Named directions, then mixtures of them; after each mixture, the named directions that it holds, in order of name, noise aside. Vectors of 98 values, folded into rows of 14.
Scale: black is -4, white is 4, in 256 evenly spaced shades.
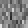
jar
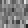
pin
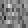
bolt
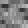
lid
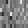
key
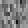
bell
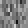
bell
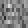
bolt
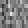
bolt, key, lid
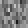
bell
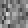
bolt, jar, lid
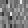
key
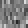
jar, pin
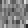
pin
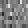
bolt, key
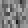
bell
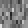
jar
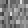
key, lid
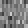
key, pin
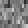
bolt, lid, pin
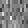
jar, key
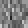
jar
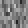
bell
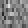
bolt, key
